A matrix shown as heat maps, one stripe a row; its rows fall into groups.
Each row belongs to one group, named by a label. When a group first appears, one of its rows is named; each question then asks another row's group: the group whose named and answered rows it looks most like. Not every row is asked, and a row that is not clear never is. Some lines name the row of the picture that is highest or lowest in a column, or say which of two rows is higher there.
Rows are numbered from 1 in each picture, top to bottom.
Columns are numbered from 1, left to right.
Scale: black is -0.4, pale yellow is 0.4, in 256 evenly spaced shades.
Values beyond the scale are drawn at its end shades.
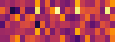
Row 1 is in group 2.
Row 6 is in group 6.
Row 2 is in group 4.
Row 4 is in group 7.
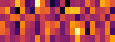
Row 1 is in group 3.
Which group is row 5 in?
4
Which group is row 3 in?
6
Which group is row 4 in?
4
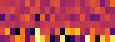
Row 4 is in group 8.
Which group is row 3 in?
7
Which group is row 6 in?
3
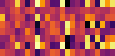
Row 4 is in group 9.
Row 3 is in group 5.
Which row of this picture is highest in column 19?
4
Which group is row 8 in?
8
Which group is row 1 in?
3
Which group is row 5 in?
8
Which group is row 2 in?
6
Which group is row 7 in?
3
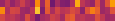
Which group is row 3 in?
8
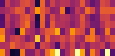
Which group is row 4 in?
7
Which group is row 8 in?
4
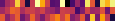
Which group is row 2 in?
6
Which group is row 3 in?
9
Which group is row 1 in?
3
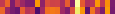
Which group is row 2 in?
4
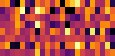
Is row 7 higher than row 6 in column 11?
Yes
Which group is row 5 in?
9
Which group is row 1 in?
4
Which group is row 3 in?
6
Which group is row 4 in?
3
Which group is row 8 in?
2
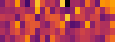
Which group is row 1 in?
3
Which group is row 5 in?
6
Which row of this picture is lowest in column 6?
1
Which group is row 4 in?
6
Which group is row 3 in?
8
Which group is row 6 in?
7
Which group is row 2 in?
2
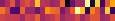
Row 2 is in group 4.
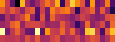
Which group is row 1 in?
4
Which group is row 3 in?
7
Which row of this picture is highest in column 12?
1
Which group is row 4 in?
6
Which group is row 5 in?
5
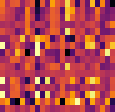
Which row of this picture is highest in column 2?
15
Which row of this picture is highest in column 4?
8
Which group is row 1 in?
9
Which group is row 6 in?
3
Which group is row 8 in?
3
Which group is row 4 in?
7
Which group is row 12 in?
5
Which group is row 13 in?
6
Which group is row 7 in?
5
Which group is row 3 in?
8
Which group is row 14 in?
5
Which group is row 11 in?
8
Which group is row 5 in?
8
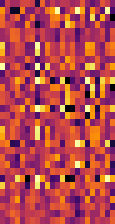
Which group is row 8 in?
5
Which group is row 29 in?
6
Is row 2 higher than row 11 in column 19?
Yes
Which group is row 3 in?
9
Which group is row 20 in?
5
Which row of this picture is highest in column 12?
2
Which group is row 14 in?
9
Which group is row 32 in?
6
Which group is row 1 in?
7
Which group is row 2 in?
4
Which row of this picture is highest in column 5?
16
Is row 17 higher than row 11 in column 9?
No
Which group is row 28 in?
9
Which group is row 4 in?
8
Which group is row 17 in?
9
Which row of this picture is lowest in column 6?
26
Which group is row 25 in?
9
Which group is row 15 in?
8
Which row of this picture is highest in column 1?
10
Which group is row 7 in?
5
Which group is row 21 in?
4
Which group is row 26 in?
3
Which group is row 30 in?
9
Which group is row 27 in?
5
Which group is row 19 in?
5
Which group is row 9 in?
8
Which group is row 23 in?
4
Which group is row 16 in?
3
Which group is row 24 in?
4
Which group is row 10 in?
5
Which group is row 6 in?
6
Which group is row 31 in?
6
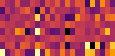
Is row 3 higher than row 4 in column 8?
Yes
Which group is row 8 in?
5
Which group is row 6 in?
8
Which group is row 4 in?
8
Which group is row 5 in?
3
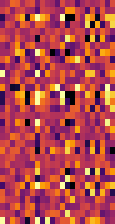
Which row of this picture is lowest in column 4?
13
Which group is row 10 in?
7
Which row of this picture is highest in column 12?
13
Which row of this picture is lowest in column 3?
13
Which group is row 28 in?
9
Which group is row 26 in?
8
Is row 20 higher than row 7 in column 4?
No
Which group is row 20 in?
6
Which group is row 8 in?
3
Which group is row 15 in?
3
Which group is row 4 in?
2
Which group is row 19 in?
2
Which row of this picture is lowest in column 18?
6
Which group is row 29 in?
8
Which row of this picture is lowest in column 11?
8
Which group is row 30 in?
6
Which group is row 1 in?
6
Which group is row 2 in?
9
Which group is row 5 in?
9
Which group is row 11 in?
5
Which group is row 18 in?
3
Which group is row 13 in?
4
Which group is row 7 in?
6
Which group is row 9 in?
4
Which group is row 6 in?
9
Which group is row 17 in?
9
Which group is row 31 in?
8
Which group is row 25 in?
2
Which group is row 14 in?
3
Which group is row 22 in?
9
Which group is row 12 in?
6
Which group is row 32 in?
5
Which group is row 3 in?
3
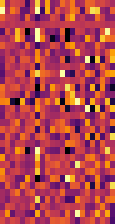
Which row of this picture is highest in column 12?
15
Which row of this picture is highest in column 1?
2
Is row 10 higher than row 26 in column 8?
Yes
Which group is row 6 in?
3
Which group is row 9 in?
2
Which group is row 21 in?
9
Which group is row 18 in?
6
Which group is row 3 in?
8
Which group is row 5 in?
3
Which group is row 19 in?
9
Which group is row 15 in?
4
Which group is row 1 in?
5
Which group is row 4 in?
8
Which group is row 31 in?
4
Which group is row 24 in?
4
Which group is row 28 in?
6
